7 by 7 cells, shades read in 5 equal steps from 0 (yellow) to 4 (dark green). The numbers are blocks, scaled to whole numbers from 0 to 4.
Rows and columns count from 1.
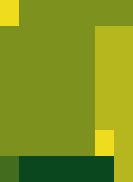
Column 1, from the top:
0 2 2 2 2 2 3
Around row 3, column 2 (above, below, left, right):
2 2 2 2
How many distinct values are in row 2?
2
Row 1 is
0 2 2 2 2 2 2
